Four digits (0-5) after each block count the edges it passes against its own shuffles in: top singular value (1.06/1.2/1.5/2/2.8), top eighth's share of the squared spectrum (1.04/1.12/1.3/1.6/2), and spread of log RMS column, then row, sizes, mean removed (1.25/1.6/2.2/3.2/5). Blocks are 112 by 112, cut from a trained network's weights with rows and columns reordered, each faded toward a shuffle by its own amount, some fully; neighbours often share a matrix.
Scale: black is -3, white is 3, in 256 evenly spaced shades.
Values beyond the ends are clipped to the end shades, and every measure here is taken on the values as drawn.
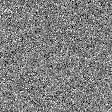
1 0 0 0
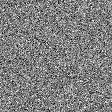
0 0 0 0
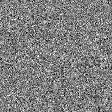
2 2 1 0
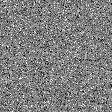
0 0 0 0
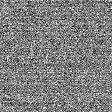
2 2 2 0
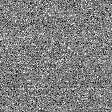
1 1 0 0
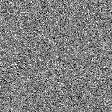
2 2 0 1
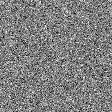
0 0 0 0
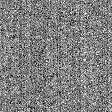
3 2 0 1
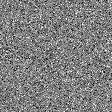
0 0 0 0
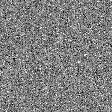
0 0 0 0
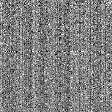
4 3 1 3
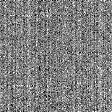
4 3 1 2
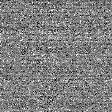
3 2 2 1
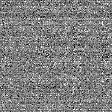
3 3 3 1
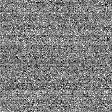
3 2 2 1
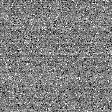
2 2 1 0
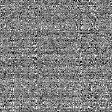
3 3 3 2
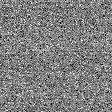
1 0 0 0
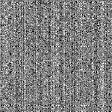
4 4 1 3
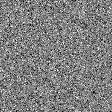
1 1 0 0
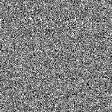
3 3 2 1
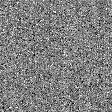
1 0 0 0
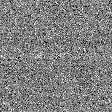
1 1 0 0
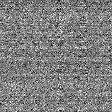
3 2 2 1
